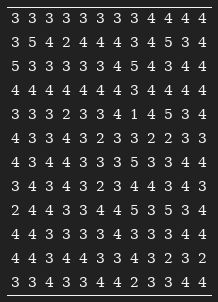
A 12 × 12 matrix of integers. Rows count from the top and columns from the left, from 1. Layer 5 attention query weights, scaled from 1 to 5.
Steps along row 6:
down same up down down up same down same up same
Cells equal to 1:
1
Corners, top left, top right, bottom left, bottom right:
3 4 3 4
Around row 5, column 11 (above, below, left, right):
4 3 5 4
